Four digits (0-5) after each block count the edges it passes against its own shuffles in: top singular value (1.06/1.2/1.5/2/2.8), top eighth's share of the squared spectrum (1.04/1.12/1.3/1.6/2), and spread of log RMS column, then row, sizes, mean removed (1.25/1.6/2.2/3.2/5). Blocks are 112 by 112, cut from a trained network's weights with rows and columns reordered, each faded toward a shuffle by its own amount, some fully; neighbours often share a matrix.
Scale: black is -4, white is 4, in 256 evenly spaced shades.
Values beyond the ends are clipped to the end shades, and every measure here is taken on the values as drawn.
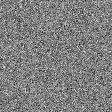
0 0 0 0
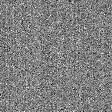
2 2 0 1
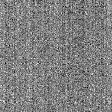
3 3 0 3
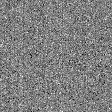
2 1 0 1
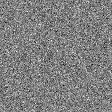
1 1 0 0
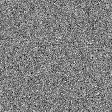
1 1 0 0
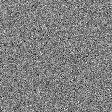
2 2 1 0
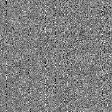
3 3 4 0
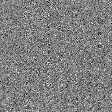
2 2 2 0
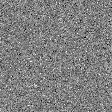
1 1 0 0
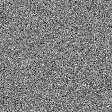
1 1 0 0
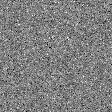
0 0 0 0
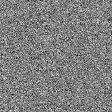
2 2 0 2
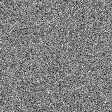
0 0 0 0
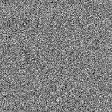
3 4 2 1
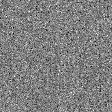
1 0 0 0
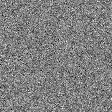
0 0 0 0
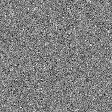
1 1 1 0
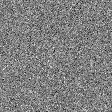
0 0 0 0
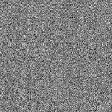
3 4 2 2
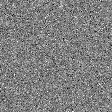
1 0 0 0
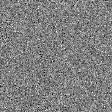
1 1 1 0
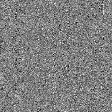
2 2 2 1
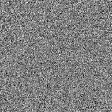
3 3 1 2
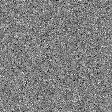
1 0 0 0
